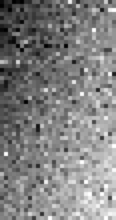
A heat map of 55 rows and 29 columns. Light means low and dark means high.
Slope: up to the top left. Odd rows or columns: none. Ninth with the lowest average: bottom right. Ninth with the highest average: top left. Average level on the scale: 50%. Grain: fine. Histogram: bell-shaped.
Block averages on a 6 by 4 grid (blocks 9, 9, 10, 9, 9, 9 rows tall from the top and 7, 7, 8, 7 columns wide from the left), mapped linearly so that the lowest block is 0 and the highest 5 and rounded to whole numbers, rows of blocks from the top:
5 4 3 2 | 4 4 3 2 | 4 3 2 2 | 3 2 2 1 | 3 2 1 0 | 2 2 1 0
